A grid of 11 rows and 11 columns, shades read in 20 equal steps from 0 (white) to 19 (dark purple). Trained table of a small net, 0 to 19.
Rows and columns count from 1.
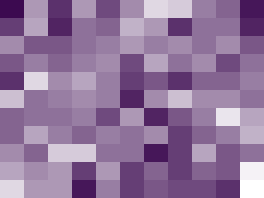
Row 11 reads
3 8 8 18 10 15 13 14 14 16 0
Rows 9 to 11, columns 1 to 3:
9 12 4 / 7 9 8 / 3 8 8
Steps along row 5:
down up down up up down up down same down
